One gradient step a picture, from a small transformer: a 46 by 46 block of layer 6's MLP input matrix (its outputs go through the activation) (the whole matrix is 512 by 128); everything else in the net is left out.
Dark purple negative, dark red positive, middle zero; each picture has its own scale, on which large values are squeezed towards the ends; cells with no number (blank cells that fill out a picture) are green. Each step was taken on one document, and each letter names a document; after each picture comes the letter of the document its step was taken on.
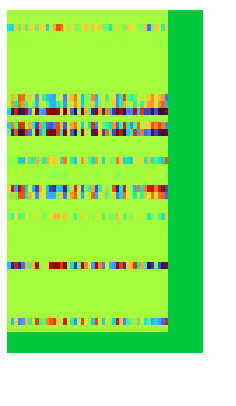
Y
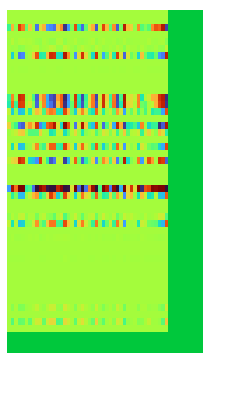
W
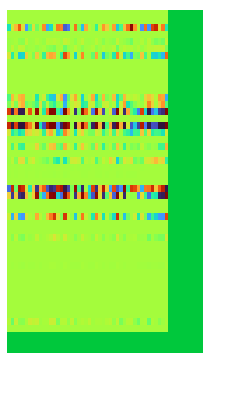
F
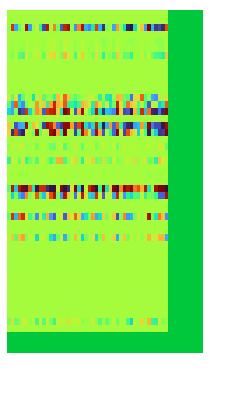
F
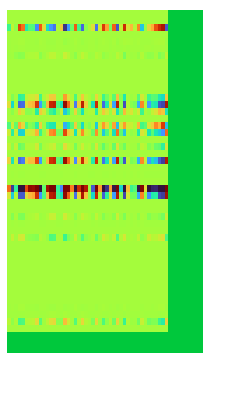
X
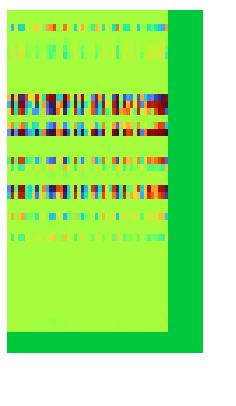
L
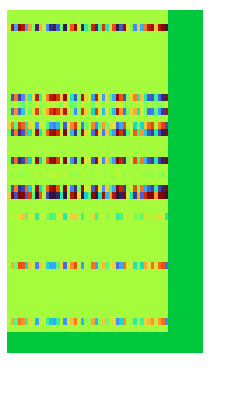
Y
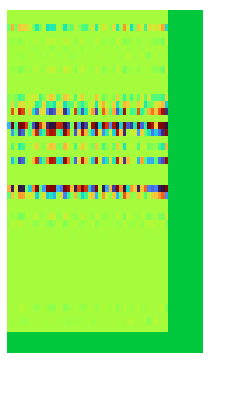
W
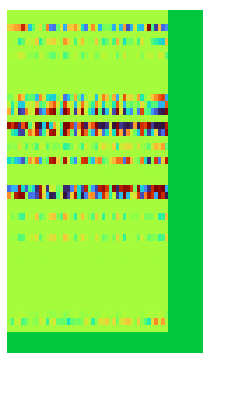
X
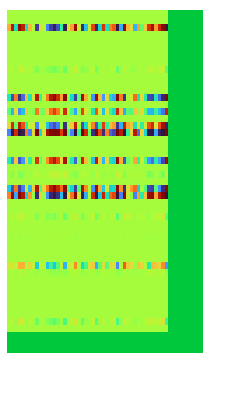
Y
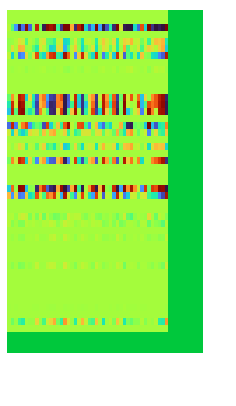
W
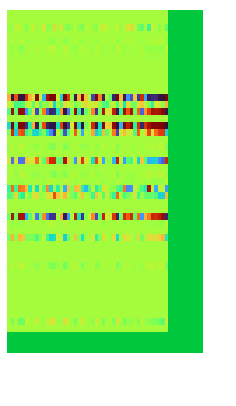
L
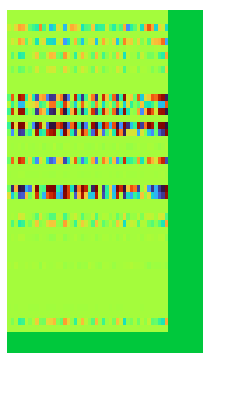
W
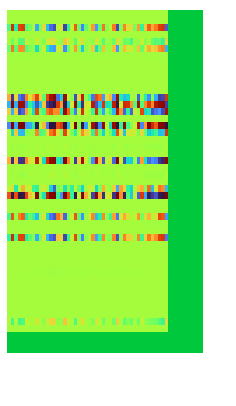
L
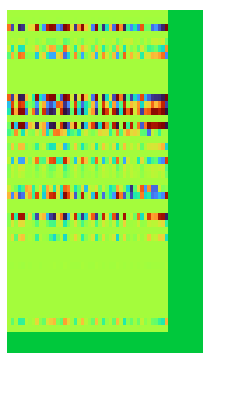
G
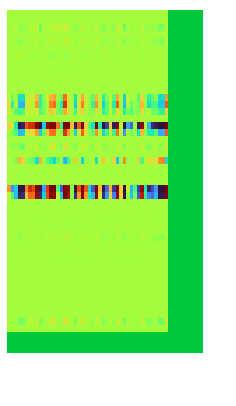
X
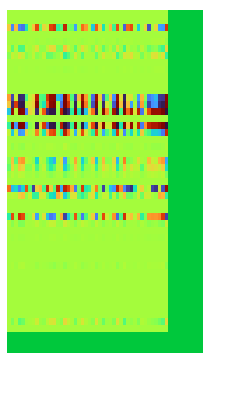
G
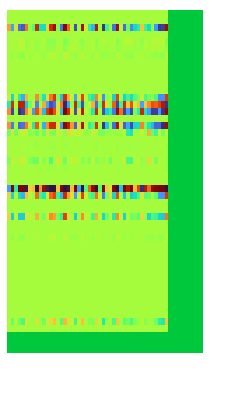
F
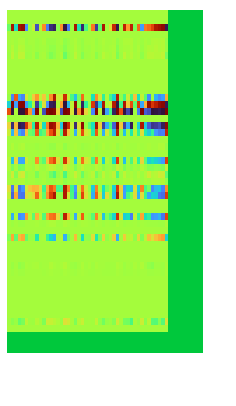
L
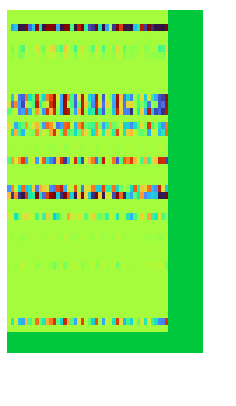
F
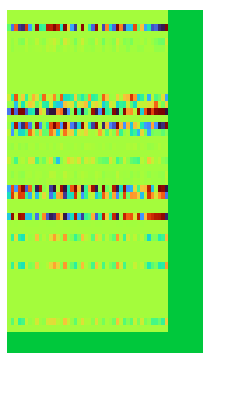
L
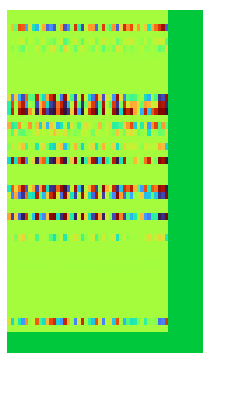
F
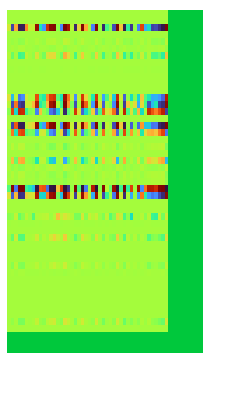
G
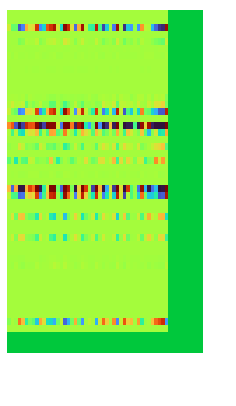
X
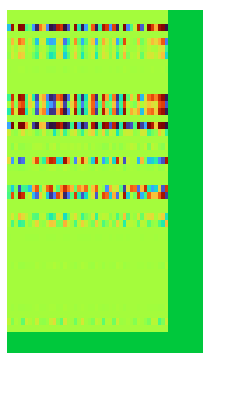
W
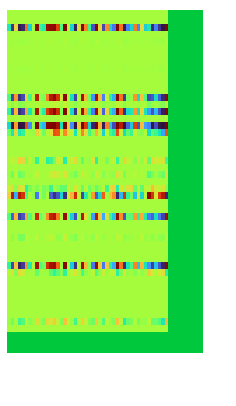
Y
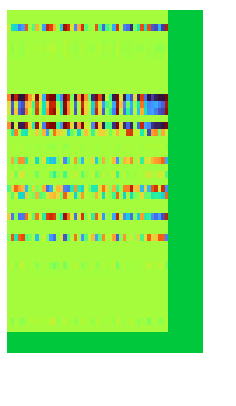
L
